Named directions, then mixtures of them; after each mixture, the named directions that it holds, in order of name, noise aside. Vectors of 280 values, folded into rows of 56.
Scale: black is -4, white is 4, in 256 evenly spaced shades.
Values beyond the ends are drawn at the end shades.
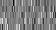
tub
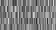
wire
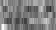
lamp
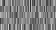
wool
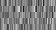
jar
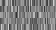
wire, wool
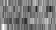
jar, lamp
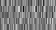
jar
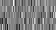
tub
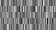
jar, wire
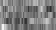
lamp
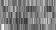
lamp, wire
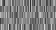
wool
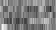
lamp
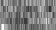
lamp, wire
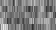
lamp, tub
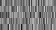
jar, wool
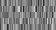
jar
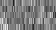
lamp, tub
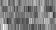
lamp, tub
